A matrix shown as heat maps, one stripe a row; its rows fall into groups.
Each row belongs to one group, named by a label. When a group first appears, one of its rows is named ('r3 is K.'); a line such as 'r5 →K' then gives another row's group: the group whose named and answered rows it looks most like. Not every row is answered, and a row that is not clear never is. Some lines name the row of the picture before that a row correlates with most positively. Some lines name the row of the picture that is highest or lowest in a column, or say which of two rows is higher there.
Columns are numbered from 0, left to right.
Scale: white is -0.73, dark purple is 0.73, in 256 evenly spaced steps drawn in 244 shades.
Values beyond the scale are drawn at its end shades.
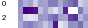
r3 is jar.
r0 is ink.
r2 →ink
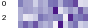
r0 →ink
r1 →jar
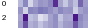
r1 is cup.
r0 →jar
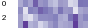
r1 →cup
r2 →ink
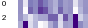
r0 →cup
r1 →cup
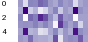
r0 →cup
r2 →cup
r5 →jar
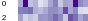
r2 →ink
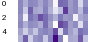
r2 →cup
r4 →jar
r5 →jar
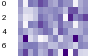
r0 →cup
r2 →ink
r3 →cup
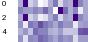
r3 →cup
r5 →cup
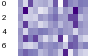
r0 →jar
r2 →ink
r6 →ink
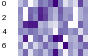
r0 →jar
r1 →cup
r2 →cup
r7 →jar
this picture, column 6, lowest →3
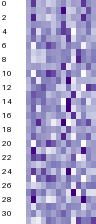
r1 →jar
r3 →jar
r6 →cup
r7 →ink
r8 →ink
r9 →jar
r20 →cup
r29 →cup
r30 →jar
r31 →ink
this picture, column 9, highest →27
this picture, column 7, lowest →14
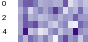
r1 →jar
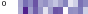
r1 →jar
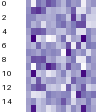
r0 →cup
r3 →ink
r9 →cup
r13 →ink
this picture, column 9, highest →2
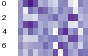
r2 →ink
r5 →ink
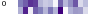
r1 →jar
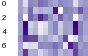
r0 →cup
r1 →jar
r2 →cup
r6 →ink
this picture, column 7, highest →1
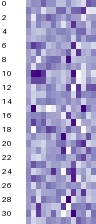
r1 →ink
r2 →cup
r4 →ink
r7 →ink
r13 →ink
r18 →cup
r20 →ink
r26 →cup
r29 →jar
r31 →ink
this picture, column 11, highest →15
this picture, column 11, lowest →18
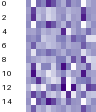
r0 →cup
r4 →jar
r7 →cup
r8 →ink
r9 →jar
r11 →jar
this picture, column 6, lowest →11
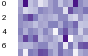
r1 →ink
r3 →ink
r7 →cup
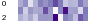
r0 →jar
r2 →jar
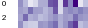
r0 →ink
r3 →ink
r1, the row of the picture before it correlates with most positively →2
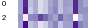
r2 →cup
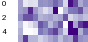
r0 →ink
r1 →jar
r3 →ink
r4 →ink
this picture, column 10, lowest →2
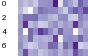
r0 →jar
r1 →ink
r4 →cup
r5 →jar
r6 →ink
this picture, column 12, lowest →6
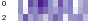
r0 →cup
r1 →cup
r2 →jar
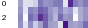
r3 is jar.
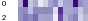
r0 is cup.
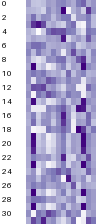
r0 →ink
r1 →jar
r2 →jar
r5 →jar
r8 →ink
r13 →cup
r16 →jar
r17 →jar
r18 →ink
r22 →jar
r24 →jar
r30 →cup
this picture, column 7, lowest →25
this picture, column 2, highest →3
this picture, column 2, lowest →4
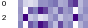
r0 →ink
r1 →cup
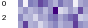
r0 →cup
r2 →ink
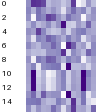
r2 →cup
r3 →jar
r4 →jar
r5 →cup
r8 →cup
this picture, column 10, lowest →0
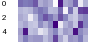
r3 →jar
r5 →jar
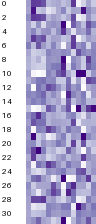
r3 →jar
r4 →jar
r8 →jar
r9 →jar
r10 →ink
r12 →cup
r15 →ink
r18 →cup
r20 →ink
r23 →cup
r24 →ink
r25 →jar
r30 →ink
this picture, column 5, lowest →25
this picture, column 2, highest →21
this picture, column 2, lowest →10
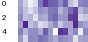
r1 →ink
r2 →ink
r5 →cup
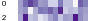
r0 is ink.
